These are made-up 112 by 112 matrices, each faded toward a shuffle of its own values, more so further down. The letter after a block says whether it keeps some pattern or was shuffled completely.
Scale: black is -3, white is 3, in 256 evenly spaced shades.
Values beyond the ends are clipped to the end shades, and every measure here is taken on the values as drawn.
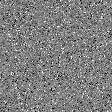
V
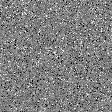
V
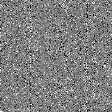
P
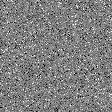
V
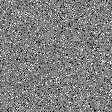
V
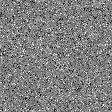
V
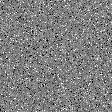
V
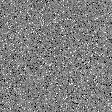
V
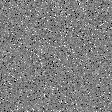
V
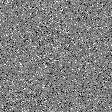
V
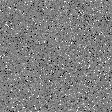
V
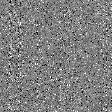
P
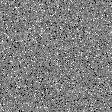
V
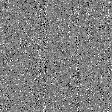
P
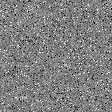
V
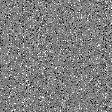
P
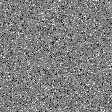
V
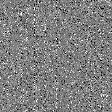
P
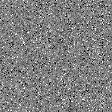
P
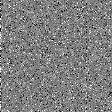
P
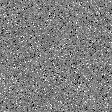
V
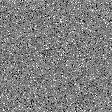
V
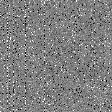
P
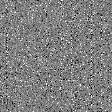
P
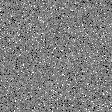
V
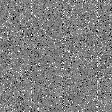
P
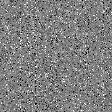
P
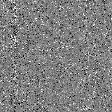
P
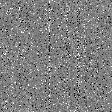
P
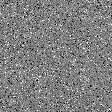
V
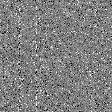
P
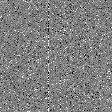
P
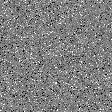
V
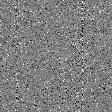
P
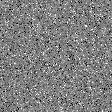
V
